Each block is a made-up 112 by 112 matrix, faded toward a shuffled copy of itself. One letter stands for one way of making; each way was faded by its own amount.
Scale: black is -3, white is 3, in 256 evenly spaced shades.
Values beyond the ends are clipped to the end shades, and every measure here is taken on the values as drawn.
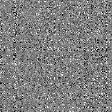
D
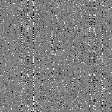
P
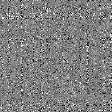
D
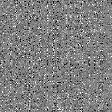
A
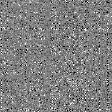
D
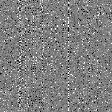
P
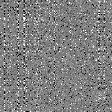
P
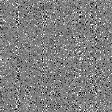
A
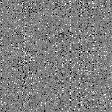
A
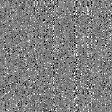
P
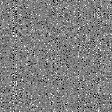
A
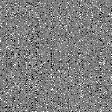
A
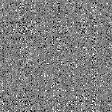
D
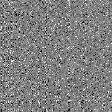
A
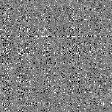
D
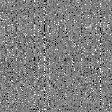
P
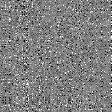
A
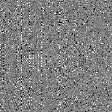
A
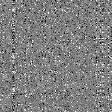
A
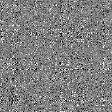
D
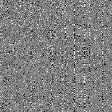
P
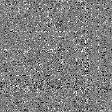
D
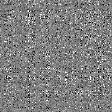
D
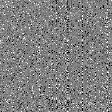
P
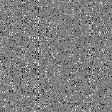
P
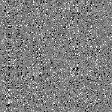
A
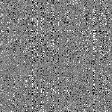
D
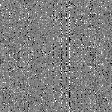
P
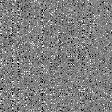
A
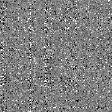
D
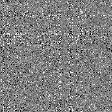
D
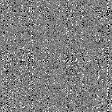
D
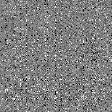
D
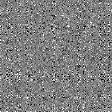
D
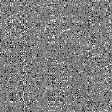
A
